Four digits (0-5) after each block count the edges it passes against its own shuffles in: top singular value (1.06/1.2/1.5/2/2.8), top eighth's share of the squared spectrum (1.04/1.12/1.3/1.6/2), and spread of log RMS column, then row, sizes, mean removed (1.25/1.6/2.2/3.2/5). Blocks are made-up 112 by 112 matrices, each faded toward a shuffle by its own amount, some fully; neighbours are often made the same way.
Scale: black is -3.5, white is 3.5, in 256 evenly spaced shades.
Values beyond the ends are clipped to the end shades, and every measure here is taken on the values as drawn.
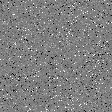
0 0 0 0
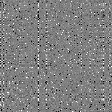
5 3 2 2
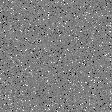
2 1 0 0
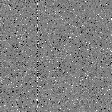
4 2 1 0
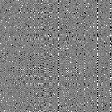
5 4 3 2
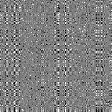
5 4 4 3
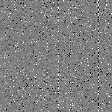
4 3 2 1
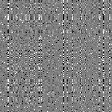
5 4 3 3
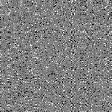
4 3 2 2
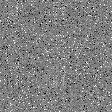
3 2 0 0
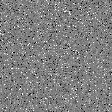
3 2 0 0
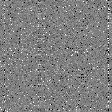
4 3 2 1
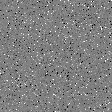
0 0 0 0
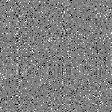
4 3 1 1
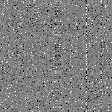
4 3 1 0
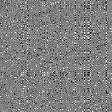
5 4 3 2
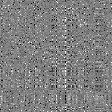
5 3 3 2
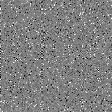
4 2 1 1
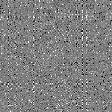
5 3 2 2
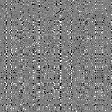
5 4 3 3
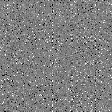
4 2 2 1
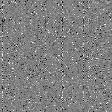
4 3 2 1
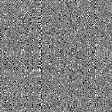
4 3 3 2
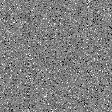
3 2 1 0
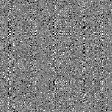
4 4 3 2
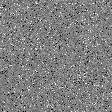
0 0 0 0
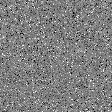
0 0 0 0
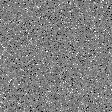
0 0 0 0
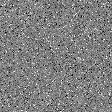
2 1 0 0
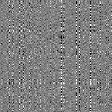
5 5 4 2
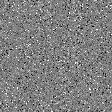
2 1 0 0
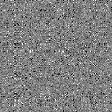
4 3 2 2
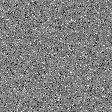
0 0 0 0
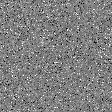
0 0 0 0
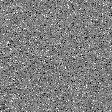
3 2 0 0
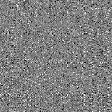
4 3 2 2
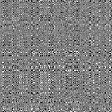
5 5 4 4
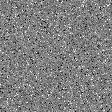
1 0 0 0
